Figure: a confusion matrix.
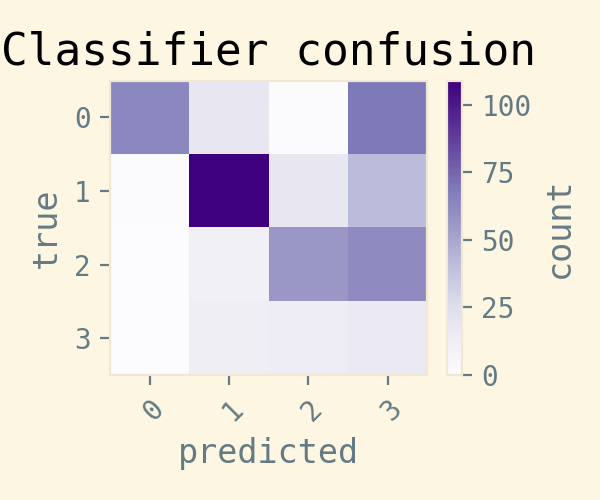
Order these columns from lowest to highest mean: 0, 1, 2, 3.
0, 2, 1, 3
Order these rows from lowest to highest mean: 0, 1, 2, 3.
3, 2, 0, 1
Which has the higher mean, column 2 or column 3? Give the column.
3
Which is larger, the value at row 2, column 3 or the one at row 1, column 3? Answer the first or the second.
the first
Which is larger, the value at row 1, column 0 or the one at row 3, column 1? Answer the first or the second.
the second
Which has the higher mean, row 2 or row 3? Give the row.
2
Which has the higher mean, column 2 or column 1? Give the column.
1
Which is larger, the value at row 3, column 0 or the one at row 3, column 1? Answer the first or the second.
the second
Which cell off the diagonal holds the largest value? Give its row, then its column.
0, 3
